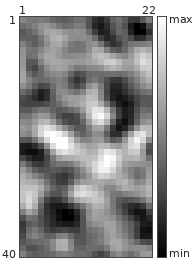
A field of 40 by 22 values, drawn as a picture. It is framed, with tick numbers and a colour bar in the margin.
Slope: none. Seam: none. Mirror symmetry: none. Histogram: bell-shaped. Odd rows or columns: none. Average level on the scale: 50%.
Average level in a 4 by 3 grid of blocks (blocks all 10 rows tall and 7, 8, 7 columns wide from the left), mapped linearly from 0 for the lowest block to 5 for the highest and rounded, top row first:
3 2 2 | 2 3 0 | 2 5 4 | 1 1 1
